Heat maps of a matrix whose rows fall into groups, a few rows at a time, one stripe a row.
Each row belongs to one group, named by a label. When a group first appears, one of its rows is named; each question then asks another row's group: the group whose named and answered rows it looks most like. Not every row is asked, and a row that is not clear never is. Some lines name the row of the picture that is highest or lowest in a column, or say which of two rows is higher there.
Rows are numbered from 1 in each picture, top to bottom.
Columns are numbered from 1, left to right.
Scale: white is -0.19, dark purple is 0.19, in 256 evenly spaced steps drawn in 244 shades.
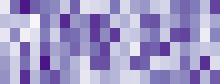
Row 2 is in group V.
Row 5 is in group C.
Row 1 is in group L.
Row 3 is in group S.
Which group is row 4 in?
V
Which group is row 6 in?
L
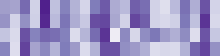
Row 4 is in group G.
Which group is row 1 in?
C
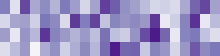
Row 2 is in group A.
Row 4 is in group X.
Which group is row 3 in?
V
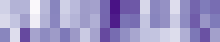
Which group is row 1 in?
X
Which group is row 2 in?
X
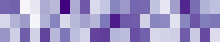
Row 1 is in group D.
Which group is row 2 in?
X
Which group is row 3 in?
C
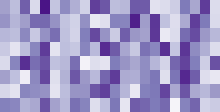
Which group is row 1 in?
C
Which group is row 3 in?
A
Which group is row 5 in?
L
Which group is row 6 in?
S
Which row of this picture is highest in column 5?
1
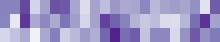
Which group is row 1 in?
L
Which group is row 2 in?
G
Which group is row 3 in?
X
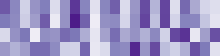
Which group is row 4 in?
A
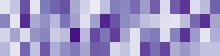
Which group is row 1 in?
L
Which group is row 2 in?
G
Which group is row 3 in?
S
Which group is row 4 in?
V
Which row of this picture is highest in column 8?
3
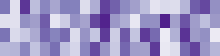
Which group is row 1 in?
G
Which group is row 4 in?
A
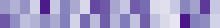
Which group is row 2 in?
D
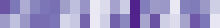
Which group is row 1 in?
D
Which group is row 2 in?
A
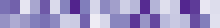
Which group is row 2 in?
A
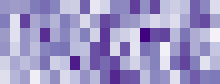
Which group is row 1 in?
A
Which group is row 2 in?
G
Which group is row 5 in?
S
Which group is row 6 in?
X
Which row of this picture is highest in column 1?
2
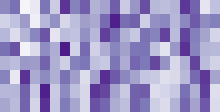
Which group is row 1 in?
D
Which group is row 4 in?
D
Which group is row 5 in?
A
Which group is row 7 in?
C
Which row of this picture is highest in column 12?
2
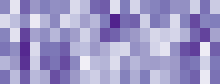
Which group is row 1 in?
V
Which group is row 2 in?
X
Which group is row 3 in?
G
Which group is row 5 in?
L
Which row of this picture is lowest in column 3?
2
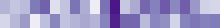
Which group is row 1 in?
S
